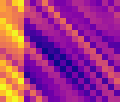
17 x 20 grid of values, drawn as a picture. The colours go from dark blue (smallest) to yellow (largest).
Ninth with the lowest average: centre. Seam: vertical, 20% of the way across, the left part higher. Calmest part: top right.
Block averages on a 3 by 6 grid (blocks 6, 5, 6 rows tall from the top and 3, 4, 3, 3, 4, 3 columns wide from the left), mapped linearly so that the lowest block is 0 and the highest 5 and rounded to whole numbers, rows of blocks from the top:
5 2 2 2 1 1 | 4 2 0 1 2 1 | 5 2 1 1 1 2
